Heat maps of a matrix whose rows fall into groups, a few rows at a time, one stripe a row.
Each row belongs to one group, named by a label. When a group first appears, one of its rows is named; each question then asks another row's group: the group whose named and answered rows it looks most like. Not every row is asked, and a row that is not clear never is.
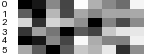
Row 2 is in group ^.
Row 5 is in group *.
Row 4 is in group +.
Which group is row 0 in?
+
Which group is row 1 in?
+
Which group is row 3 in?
+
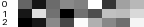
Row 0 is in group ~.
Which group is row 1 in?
+
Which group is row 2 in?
+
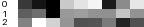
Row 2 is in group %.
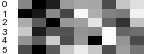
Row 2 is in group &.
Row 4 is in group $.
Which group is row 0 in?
~
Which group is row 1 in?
+
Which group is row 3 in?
*
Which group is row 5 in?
~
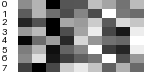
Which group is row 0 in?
&
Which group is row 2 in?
~
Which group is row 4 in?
+
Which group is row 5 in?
&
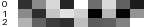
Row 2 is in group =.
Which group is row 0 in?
$
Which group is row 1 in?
^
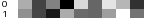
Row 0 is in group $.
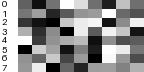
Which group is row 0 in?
~
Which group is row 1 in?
*
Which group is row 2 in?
~
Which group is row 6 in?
$
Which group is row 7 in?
&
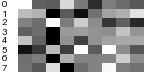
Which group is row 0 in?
^
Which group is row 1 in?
&
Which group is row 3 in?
~
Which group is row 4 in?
&
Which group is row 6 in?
~
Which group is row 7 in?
$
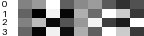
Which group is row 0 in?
%
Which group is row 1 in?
$
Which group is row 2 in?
&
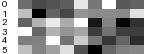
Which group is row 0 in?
*
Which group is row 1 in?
=
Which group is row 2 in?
%
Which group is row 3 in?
^
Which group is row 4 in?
%
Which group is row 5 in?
^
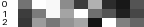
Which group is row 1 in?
%
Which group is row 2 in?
$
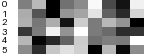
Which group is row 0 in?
&
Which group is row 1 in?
&
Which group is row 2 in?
$
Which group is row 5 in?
^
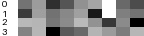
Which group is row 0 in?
*
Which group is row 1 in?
$
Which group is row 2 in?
%
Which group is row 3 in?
&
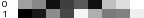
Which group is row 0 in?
=
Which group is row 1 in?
+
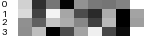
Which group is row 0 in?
=
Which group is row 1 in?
^
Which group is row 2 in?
^
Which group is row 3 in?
&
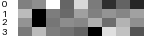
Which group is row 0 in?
%
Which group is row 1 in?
=
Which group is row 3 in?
$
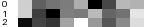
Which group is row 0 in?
=
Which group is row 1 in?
&
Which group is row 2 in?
~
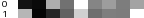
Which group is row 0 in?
+
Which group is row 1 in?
=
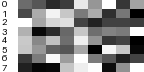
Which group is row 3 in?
=
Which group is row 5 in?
$
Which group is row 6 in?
%
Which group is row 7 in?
~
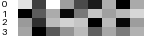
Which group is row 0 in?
^
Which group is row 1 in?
+
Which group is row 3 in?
=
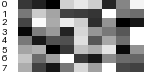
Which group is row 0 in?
~
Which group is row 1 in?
$
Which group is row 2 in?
%
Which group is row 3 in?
+
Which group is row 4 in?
=
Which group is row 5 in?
*
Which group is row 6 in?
^
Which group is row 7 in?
*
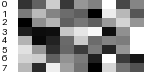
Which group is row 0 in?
$
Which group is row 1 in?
$
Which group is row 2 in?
+
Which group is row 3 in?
~
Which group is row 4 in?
=
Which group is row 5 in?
&
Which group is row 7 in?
^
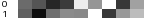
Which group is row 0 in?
*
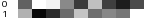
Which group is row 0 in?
%
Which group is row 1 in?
=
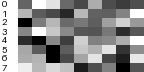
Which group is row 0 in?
%
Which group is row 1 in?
=
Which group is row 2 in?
+
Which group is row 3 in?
%
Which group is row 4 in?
+
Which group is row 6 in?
&
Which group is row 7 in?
^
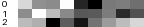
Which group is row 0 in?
^
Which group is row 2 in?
&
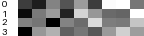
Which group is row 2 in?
&
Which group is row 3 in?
+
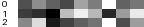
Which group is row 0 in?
*
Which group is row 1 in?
~
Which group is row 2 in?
*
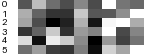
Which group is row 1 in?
=
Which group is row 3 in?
$
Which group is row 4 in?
^
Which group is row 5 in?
=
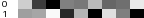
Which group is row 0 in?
&
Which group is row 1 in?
$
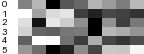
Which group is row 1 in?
^
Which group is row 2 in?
^
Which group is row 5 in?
=
